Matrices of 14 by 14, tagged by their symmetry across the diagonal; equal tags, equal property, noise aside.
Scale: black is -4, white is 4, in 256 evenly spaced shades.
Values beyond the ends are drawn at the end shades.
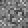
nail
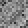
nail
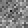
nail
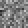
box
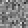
box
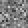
box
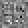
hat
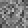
box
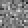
box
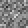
nail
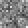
nail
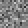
hat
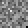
nail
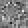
hat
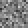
hat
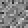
nail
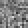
hat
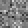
hat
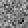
nail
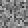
box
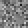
hat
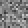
box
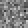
box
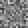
hat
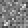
nail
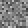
hat
